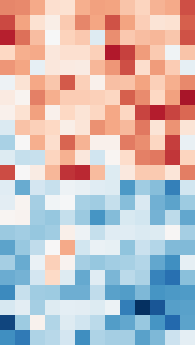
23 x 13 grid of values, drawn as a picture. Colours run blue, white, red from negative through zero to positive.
Average level on the scale: 50%. Seam: horizontal, 50% of the way down, the top part higher. Ninth with the lowest average: bottom right.
